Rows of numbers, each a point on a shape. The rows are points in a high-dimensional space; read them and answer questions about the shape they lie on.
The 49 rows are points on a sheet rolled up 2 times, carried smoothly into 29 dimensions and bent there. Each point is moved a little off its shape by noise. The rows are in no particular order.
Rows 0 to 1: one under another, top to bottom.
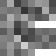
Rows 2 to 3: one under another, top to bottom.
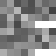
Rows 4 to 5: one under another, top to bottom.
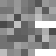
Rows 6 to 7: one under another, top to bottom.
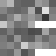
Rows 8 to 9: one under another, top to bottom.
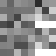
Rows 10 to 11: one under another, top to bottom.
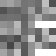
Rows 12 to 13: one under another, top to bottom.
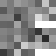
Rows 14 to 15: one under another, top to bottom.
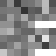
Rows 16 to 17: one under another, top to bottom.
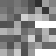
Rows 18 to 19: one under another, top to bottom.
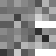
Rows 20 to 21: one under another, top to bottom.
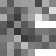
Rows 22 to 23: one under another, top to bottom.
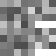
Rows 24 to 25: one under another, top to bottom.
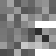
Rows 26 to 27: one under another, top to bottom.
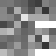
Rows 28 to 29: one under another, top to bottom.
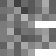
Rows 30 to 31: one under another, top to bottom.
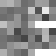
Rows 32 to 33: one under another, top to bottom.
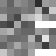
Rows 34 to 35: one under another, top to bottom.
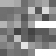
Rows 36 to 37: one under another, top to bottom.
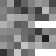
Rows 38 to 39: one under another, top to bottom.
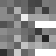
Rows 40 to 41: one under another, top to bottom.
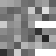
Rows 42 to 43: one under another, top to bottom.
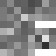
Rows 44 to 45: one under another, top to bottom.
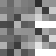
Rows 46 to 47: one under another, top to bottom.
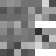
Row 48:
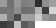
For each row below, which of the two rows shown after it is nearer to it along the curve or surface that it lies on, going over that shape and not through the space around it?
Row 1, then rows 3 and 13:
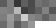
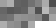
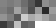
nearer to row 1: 13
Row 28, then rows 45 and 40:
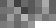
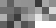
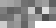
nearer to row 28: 40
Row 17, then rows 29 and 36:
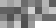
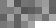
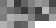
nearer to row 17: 36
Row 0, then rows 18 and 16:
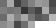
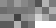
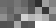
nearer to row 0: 16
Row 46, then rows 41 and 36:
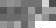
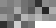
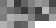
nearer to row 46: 36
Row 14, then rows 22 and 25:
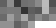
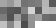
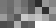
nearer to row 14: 22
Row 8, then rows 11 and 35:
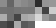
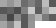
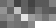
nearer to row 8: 35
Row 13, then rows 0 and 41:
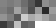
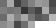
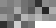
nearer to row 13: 41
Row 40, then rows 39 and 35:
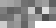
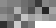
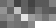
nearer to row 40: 35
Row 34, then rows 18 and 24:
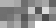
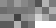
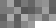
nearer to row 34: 18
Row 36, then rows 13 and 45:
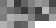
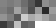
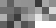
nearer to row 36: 13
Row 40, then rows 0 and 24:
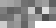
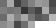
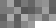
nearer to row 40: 0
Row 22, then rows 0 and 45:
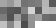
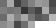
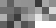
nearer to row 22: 0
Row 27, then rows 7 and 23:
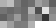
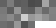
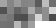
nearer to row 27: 23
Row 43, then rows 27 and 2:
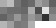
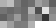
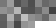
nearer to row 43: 27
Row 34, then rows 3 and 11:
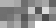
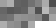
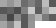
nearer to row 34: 11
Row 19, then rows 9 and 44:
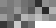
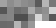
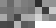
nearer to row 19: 44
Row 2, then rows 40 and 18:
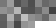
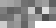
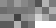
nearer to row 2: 40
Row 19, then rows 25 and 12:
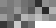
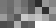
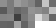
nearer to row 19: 25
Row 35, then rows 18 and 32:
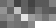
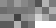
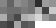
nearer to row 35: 32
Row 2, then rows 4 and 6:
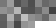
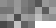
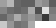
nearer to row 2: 6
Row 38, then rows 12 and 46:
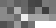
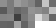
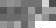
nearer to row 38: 12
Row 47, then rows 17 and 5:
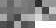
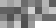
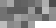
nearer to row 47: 17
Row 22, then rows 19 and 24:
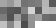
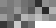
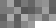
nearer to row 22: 24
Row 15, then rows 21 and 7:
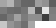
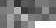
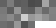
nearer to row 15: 21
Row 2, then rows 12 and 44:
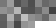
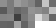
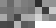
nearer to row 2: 44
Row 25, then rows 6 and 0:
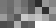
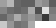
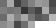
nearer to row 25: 0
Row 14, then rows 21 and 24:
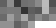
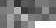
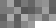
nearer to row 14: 24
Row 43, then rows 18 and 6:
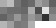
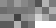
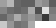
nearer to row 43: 6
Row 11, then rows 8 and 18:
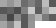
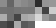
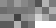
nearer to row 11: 18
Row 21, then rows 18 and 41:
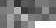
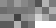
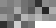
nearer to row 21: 41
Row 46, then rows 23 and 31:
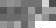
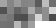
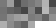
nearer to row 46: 31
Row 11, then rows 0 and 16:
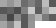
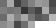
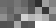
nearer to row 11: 0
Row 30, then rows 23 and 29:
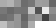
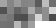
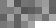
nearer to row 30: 23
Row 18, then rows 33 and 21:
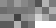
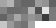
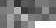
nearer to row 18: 33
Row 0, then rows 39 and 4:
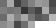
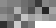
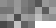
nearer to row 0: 39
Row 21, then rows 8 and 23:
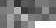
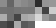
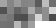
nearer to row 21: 8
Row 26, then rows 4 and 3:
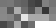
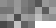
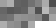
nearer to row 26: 4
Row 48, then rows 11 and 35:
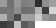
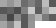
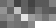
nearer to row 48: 35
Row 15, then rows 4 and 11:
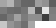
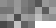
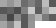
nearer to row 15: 11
